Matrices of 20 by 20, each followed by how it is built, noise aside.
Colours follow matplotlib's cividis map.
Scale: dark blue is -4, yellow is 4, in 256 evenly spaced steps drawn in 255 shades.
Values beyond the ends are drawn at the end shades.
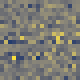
uneven rows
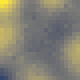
smooth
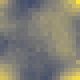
smooth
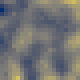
smooth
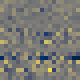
uneven rows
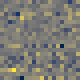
uneven rows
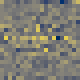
uneven rows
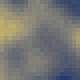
smooth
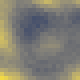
smooth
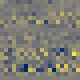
uneven rows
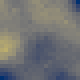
smooth
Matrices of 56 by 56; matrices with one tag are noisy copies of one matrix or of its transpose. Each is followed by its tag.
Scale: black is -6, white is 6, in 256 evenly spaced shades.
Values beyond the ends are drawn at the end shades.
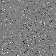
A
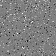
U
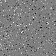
U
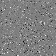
A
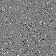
A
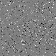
A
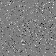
A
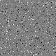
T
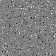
T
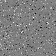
U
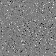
A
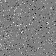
U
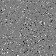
A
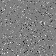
A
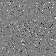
A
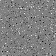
T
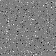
T
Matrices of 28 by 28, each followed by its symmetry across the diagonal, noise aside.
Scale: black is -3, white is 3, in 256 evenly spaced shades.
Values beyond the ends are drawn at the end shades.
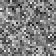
antisymmetric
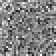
symmetric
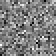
antisymmetric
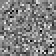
symmetric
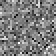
symmetric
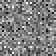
antisymmetric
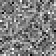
symmetric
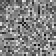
symmetric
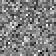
neither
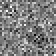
symmetric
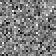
neither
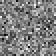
antisymmetric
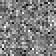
antisymmetric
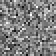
antisymmetric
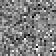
neither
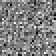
neither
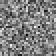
antisymmetric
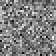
neither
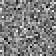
neither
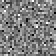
neither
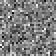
neither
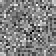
symmetric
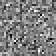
antisymmetric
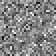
symmetric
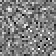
symmetric
